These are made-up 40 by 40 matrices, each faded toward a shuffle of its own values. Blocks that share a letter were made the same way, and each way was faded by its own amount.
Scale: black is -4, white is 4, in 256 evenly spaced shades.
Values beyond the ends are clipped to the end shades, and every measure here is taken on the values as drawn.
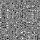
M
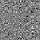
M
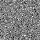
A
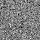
A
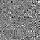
M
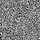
A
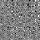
M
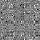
M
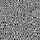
M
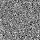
A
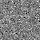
A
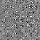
M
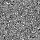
A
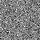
A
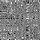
M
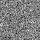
A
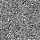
A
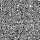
A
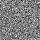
A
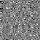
M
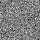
A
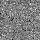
A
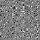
M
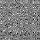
M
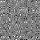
M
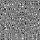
M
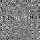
M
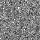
A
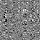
M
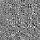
M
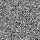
A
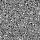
A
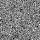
A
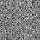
M
